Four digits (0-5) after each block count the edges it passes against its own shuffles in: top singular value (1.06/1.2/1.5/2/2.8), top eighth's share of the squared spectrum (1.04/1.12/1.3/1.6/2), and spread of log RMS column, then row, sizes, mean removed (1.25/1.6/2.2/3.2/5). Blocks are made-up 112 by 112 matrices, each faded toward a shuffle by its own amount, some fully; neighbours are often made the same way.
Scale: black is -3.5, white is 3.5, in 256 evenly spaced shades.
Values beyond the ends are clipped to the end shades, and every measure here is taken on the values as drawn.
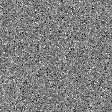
0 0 1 0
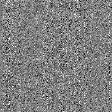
1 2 4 0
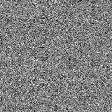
3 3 1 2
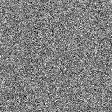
2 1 0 0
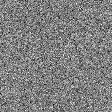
0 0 0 0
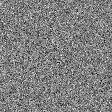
1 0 0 0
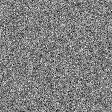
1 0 0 0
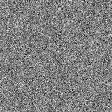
2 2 0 0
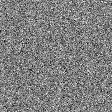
0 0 0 0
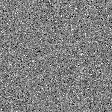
0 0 0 0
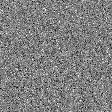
0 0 0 0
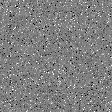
3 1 0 0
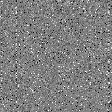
4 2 1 0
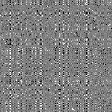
5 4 3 3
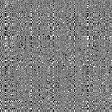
5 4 4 3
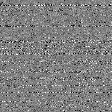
2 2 0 4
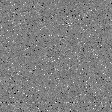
2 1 0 1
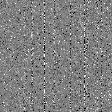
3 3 3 0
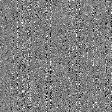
2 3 4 0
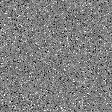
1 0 0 0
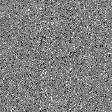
1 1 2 0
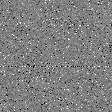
2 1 0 1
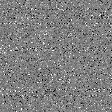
1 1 0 2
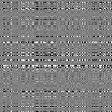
5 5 3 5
